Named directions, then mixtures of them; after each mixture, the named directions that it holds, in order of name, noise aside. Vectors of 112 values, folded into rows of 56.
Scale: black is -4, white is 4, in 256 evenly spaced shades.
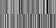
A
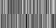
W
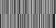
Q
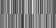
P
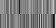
A, Q, W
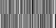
P, Q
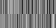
A, Q, W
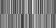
P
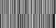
Q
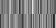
A, P, Q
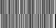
Q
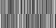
P, Q, W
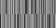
P, Q, W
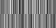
A, P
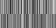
P, W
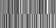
A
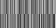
A, P, Q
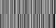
Q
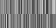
A, P, W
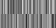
W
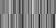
A, P, Q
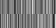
A, P, Q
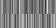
A, P, W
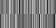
A, P, Q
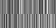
A
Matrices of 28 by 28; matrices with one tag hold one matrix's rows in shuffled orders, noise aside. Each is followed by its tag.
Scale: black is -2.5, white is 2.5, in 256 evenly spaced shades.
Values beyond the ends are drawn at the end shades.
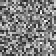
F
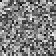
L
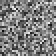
F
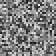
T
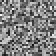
L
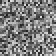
F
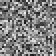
T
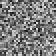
F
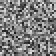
L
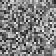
F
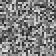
T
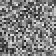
F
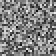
L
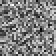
F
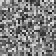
T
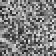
F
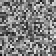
F
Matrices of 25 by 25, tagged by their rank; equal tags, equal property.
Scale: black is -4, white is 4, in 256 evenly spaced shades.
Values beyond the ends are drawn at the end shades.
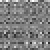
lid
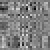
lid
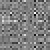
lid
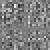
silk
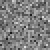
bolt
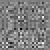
lid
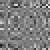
lid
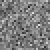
bolt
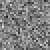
bolt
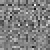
silk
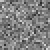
bolt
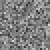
bolt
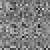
silk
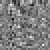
silk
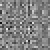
silk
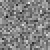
bolt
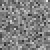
bolt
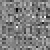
silk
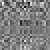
lid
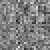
silk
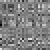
lid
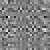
lid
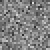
bolt
